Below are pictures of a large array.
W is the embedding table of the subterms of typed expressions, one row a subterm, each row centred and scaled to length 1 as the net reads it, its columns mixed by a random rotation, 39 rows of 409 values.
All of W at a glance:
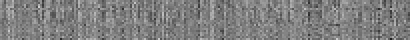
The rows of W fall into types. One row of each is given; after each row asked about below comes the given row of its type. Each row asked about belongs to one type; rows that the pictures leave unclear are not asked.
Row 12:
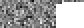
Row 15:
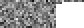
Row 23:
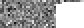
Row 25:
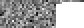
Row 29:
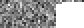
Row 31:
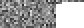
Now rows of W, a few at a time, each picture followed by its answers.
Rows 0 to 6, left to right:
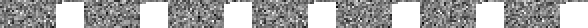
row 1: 25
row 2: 25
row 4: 31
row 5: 29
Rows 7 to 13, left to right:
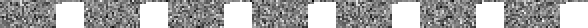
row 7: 29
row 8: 15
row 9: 15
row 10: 31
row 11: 29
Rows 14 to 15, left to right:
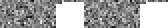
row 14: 12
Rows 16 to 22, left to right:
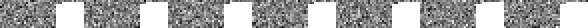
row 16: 12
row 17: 31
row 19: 15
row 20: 12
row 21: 23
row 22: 15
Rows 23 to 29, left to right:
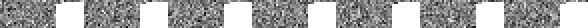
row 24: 29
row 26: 31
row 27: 12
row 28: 23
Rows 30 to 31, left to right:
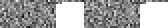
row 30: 15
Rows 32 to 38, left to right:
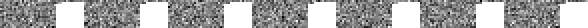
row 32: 23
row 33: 15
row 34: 12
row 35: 25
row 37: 31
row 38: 23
